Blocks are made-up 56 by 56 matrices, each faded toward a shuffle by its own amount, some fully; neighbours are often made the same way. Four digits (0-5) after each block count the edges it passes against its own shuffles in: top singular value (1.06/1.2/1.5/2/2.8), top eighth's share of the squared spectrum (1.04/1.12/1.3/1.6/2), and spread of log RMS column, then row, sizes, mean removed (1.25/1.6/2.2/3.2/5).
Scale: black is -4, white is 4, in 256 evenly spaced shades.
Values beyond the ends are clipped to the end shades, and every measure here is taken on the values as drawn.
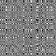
5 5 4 3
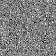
2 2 0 0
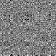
4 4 2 2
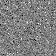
0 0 0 0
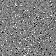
0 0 0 0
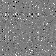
3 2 1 1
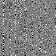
2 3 3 0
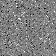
0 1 0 0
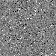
0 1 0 0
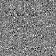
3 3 1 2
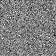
0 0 0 0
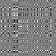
5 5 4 4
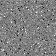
0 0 0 0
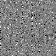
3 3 2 0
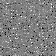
3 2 0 0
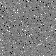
0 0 0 0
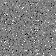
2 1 0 0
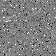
2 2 0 0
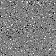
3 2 0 1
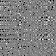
4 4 2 2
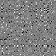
4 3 2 2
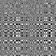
5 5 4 4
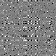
4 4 2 2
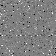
2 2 0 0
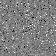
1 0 0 0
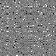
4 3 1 1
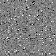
3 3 1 1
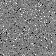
1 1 0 0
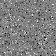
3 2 0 0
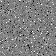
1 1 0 0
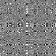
4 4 2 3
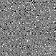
3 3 1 1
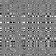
5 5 3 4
